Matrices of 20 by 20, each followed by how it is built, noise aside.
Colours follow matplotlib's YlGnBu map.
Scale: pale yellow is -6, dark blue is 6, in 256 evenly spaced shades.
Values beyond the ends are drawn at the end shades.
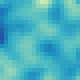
smooth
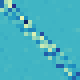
banded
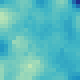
smooth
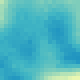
smooth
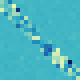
banded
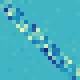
banded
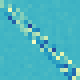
banded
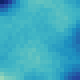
smooth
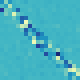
banded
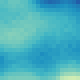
smooth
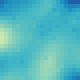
smooth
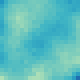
smooth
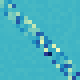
banded
